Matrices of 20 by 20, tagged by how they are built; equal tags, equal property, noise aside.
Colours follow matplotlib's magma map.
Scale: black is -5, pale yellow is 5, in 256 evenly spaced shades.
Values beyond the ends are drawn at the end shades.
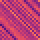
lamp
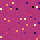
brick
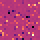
brick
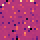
brick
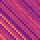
lamp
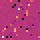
brick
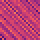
lamp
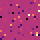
brick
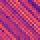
lamp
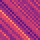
lamp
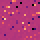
brick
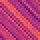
lamp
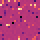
brick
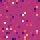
brick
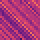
lamp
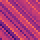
lamp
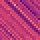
lamp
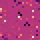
brick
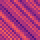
lamp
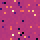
brick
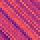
lamp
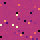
brick
